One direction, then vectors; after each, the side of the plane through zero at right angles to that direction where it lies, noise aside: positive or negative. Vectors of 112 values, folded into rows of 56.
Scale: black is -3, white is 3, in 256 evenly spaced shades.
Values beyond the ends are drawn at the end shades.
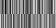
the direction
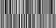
positive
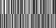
negative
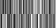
positive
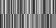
negative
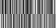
positive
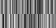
positive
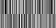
positive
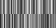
negative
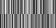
negative
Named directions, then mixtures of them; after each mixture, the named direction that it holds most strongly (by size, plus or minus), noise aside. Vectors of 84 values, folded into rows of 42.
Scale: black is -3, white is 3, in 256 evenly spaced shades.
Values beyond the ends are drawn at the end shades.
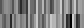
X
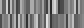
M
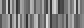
M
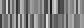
M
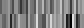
X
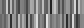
M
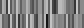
M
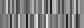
M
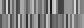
M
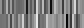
X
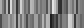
M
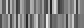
M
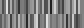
M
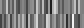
M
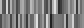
M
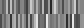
M
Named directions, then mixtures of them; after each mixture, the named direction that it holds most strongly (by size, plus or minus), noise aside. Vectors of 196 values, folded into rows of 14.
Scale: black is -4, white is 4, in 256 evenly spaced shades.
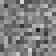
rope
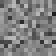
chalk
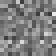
chalk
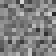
rope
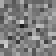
chalk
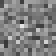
rope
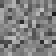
chalk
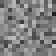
chalk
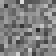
rope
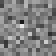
chalk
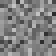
chalk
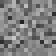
chalk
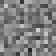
rope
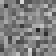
rope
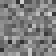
rope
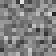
rope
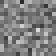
rope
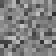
chalk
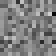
chalk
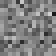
chalk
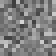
chalk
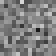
rope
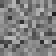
chalk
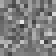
chalk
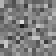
chalk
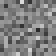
rope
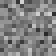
rope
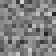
rope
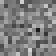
rope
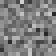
rope
